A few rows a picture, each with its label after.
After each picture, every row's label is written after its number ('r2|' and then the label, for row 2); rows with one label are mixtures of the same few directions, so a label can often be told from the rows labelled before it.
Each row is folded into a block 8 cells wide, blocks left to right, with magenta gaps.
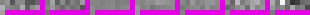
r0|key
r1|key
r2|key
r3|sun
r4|key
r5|key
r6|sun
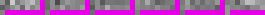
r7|key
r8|sun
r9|sun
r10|sun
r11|key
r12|sun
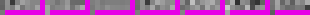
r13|sun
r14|key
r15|sun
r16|sun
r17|key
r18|key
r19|key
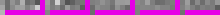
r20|key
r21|sun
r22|key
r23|sun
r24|key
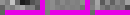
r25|sun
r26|key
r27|key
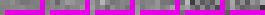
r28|sun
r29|sun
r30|sun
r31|key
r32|key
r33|key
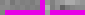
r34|key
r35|sun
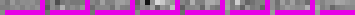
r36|key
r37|sun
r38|key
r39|sun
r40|key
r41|sun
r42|key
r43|sun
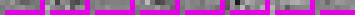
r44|sun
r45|key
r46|sun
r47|sun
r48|key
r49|sun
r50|sun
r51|sun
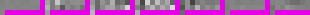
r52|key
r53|sun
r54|key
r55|key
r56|sun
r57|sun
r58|sun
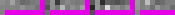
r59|sun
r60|sun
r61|sun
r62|sun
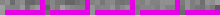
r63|key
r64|sun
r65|key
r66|key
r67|key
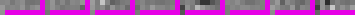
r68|key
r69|key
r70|sun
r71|sun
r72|sun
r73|sun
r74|key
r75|sun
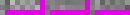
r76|key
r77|sun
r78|key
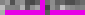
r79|key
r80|sun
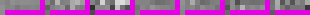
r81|sun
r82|key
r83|key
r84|sun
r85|sun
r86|sun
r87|key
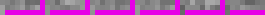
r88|key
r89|sun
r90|key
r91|key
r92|key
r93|sun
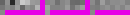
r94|sun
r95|key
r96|key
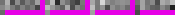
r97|key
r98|key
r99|sun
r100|key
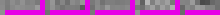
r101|key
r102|key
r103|sun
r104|key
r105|sun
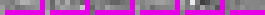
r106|sun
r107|key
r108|sun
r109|sun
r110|sun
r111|sun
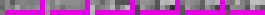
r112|sun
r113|sun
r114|key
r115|key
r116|key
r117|key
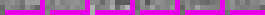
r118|key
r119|key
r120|key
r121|sun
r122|sun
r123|key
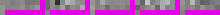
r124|key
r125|sun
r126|sun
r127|key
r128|sun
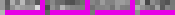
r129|key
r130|sun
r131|key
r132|key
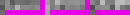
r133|sun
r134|sun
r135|key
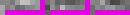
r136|sun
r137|sun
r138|sun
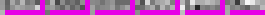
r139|key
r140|key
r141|key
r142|key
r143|sun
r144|sun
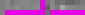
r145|sun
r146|sun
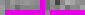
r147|sun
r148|sun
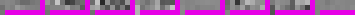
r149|sun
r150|sun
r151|key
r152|key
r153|sun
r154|sun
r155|key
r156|sun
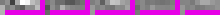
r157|sun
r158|sun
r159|sun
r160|sun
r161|sun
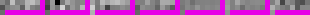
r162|key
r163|sun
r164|sun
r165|key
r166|sun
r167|sun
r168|key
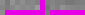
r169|key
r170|sun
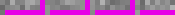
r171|key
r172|sun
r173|sun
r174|key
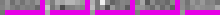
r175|key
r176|sun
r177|sun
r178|key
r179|key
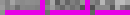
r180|sun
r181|key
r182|key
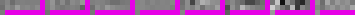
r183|sun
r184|key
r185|sun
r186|key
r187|sun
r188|sun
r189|key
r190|key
